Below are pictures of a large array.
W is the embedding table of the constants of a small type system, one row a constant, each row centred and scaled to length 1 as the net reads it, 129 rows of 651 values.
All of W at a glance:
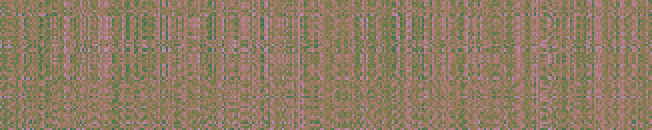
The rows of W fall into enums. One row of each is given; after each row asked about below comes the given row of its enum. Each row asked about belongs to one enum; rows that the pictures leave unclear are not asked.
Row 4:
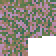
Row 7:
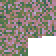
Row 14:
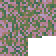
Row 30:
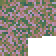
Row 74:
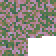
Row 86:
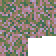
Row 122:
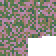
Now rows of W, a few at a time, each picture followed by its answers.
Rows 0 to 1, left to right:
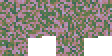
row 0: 74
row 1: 14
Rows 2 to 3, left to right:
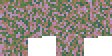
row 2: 4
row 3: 86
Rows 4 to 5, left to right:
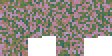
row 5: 74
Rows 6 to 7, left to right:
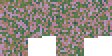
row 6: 4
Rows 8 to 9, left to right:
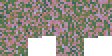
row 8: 7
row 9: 14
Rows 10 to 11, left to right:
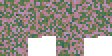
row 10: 122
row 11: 74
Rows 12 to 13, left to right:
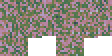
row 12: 14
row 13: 7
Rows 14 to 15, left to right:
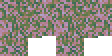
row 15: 14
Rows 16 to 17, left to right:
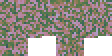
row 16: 74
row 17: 4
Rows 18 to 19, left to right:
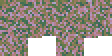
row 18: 30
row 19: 86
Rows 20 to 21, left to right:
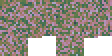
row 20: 30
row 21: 7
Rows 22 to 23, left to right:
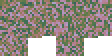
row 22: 30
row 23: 14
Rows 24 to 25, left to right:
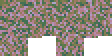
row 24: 30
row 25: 86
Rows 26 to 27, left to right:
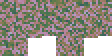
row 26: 74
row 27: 30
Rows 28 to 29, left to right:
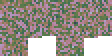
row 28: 4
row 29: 7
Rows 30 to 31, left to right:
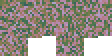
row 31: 14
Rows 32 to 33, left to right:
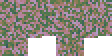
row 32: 74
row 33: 4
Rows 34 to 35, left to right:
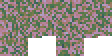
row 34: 14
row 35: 74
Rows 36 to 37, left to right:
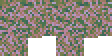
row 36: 30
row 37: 30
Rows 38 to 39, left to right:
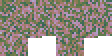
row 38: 86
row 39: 4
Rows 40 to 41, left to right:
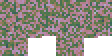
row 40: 74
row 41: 122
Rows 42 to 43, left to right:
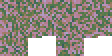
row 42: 14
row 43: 74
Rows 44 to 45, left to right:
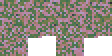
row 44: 122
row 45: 122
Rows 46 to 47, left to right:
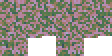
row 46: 74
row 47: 74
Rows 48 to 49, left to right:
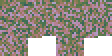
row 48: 30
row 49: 4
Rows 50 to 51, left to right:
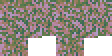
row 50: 4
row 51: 4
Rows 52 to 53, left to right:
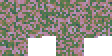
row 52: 74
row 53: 122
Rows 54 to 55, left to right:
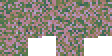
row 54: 7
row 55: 30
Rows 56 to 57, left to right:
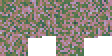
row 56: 86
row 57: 7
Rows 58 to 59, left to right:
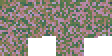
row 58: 30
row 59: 122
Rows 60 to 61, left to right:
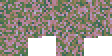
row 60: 7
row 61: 86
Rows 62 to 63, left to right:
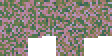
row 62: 122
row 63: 30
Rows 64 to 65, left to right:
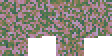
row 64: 74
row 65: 4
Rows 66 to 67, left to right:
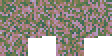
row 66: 86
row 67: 4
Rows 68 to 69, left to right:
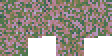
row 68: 7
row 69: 4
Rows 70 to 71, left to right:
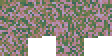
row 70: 30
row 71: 14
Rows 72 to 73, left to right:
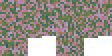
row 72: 74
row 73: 14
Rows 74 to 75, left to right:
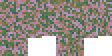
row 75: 4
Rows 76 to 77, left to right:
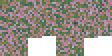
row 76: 30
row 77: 7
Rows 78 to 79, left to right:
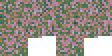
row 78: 7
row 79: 7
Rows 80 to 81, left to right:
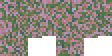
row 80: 14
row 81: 74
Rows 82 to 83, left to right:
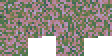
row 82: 7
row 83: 14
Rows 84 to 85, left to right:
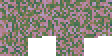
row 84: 14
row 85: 122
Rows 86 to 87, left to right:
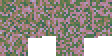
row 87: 122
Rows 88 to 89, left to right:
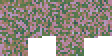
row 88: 4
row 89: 7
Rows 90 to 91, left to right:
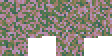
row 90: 74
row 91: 86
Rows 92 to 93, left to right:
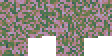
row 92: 74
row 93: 14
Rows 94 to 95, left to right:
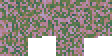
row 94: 14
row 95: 122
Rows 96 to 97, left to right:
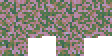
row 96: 74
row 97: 74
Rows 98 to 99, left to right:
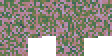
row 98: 122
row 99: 14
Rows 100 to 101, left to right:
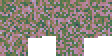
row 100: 86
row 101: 122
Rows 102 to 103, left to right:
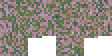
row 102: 14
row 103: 7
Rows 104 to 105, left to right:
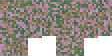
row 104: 4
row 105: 7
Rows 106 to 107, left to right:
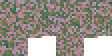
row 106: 74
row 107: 122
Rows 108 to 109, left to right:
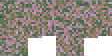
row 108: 7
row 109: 30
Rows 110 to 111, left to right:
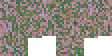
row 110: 14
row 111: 7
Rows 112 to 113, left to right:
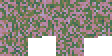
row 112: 14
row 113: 122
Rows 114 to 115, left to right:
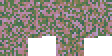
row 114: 122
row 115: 4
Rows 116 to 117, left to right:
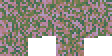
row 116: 14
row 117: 4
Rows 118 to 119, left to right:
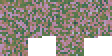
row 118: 4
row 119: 7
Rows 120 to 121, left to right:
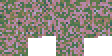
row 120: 7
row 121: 122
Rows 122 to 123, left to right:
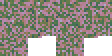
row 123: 122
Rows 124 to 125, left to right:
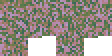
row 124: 4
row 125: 14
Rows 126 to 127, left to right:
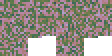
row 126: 122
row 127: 14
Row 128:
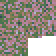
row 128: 7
